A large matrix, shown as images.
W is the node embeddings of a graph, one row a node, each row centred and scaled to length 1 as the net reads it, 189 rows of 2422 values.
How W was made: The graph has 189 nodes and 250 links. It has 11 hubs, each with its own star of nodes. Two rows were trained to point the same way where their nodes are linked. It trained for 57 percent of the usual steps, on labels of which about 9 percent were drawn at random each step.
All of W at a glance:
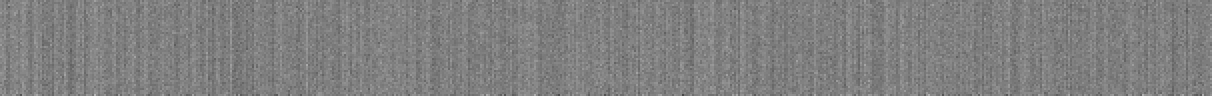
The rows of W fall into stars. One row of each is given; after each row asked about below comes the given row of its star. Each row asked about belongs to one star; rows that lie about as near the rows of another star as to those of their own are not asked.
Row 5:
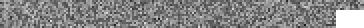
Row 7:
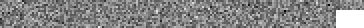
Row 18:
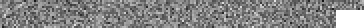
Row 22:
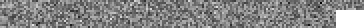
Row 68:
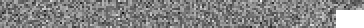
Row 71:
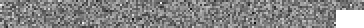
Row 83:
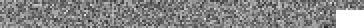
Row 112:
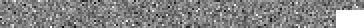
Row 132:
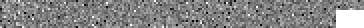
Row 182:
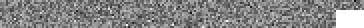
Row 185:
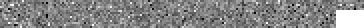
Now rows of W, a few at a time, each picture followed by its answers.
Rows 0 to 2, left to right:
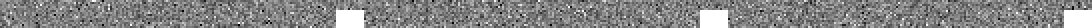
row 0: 5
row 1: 112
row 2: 112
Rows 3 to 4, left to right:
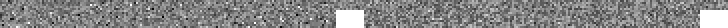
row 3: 83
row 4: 7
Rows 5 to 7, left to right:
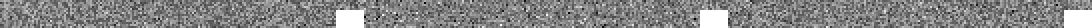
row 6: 22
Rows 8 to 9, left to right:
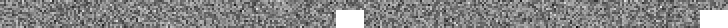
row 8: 22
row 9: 18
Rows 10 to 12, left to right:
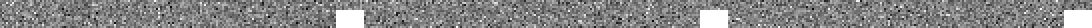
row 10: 18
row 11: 22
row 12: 112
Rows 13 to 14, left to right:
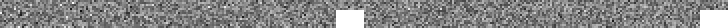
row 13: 68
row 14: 112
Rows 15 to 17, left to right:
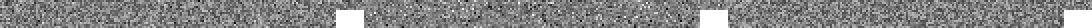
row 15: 182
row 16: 5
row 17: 83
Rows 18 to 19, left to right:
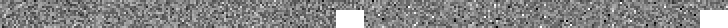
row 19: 83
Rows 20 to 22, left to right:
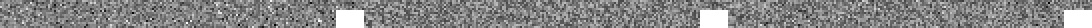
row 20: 71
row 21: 71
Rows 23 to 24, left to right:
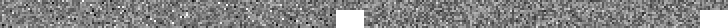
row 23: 83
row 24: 112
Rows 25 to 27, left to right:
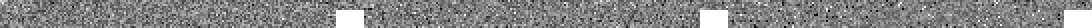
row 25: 83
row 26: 71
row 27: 68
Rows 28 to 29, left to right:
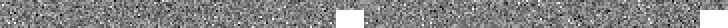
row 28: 5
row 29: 5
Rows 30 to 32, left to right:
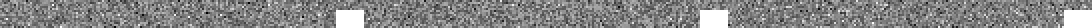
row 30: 185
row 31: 132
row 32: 112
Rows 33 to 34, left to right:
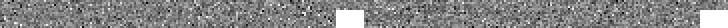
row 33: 5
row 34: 7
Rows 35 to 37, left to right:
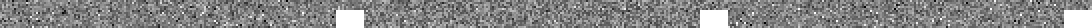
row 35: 22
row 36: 185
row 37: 5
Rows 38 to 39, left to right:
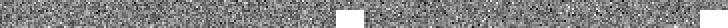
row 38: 5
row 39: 7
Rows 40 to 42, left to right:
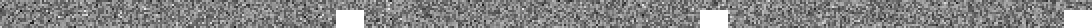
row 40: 83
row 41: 22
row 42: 71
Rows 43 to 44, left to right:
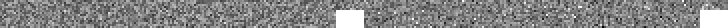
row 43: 7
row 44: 22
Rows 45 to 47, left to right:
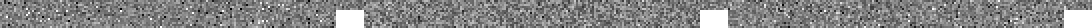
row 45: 182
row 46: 185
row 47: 71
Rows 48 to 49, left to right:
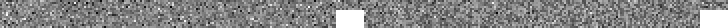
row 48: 18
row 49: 71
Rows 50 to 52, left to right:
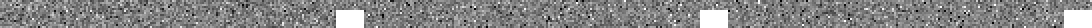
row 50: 7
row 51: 185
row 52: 132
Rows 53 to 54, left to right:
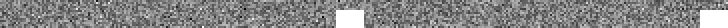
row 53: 182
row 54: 112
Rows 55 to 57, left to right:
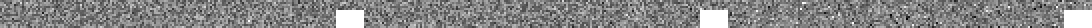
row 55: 7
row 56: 5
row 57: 18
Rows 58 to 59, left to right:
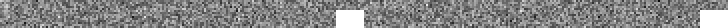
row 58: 112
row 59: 7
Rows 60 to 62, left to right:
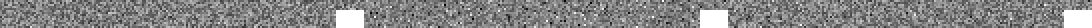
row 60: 22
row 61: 182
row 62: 83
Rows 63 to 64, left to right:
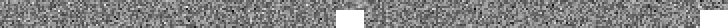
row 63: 7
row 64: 132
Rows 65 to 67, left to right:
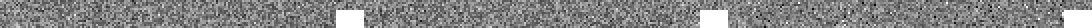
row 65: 83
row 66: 7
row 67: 83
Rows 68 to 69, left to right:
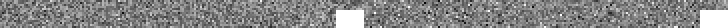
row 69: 7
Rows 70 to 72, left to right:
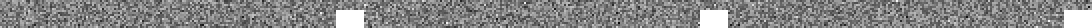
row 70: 185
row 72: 132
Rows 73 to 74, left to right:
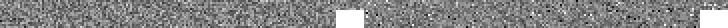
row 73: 22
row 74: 185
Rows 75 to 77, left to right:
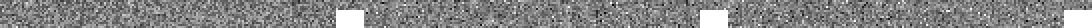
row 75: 18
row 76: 7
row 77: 112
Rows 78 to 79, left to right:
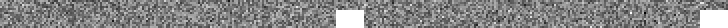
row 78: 182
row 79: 71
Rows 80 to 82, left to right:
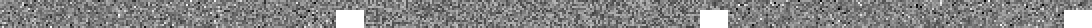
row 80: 112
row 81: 22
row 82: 185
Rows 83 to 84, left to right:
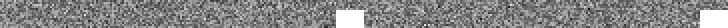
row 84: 71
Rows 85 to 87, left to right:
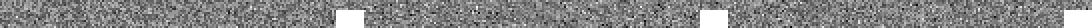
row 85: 71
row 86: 71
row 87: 18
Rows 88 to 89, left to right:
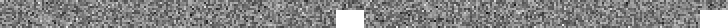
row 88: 22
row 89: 68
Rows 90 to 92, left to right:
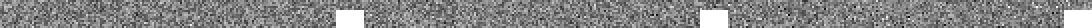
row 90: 182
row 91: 18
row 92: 18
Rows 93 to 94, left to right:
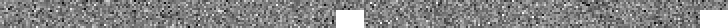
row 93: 112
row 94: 18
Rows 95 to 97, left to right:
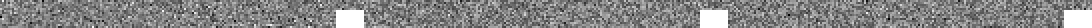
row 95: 22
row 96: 71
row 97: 18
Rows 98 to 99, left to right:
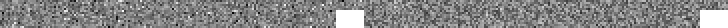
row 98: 7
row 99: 7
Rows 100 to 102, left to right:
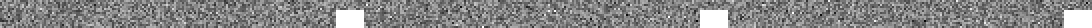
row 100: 182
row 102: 83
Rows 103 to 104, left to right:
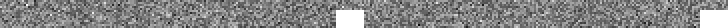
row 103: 18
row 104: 185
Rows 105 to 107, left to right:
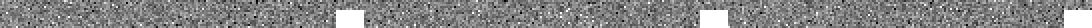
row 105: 83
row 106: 132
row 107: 5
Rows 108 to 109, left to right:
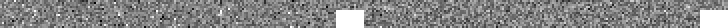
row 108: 112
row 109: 7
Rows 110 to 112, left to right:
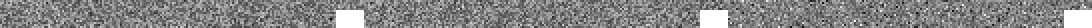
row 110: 22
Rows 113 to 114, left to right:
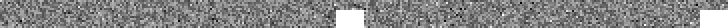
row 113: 71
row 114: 68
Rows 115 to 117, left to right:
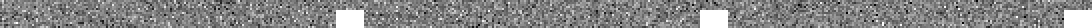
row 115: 22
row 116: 7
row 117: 182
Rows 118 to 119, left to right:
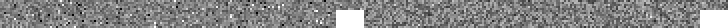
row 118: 182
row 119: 22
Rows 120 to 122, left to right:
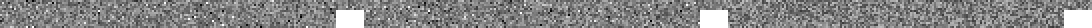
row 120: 68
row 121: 7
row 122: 182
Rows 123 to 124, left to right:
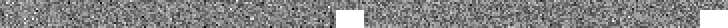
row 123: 18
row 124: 5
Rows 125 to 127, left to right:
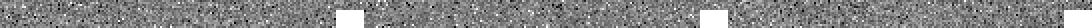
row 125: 182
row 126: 185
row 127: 18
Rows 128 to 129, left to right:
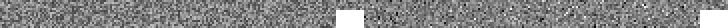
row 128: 132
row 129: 22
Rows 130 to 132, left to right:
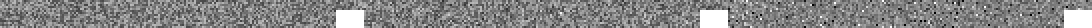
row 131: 7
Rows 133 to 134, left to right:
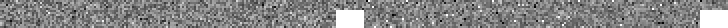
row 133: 132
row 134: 68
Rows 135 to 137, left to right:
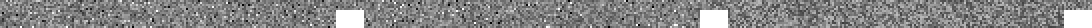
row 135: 7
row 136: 68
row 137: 18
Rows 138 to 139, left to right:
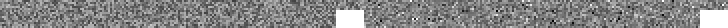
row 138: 5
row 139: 182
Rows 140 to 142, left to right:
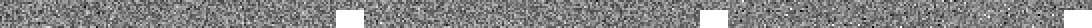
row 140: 22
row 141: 83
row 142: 112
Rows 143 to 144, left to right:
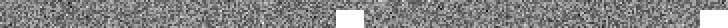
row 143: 132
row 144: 83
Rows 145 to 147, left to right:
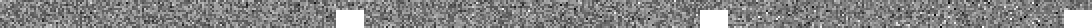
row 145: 71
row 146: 185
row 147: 22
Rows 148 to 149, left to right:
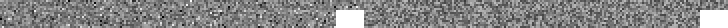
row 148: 112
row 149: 112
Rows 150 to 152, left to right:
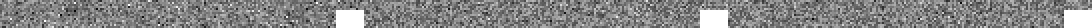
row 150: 18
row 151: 132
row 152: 185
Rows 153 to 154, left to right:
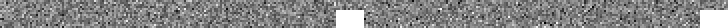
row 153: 112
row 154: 112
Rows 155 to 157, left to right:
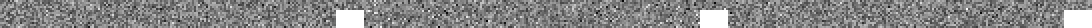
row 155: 83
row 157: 185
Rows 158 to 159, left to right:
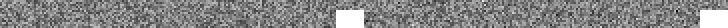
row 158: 185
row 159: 7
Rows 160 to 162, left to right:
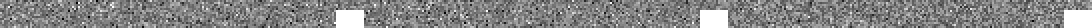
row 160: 71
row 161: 7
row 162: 5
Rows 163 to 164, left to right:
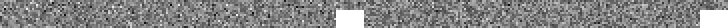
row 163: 71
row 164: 7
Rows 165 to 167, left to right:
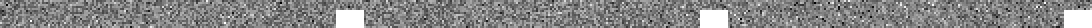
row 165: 132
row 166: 71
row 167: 18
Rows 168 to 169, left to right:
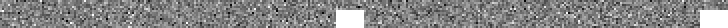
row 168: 71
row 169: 22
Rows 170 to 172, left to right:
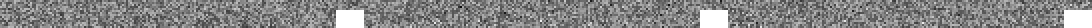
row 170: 68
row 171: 71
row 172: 22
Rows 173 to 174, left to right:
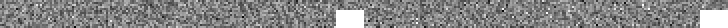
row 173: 83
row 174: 22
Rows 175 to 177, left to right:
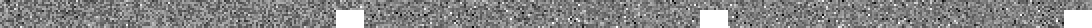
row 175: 182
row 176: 5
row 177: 5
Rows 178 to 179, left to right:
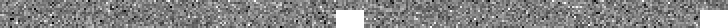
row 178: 83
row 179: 22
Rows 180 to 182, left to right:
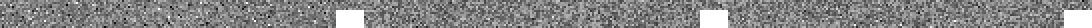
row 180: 18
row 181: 71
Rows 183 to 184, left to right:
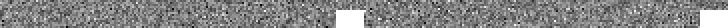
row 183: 83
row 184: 71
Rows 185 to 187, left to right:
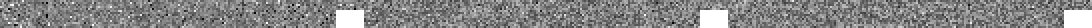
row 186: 112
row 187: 83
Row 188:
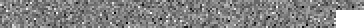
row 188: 71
